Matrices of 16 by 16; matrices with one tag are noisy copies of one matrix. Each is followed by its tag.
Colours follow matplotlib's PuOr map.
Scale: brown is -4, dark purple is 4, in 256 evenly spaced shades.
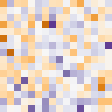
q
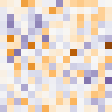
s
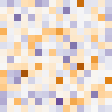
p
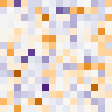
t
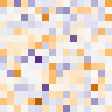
t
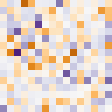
s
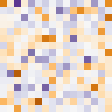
t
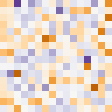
t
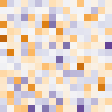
q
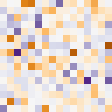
s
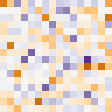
t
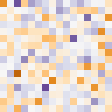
t
